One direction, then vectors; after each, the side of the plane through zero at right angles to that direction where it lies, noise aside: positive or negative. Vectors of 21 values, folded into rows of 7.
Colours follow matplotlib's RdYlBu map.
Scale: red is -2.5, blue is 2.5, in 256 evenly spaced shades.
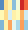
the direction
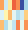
negative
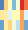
positive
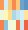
negative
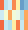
negative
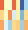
negative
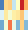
positive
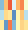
positive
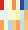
negative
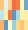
negative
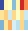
positive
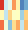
negative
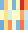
positive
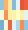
positive
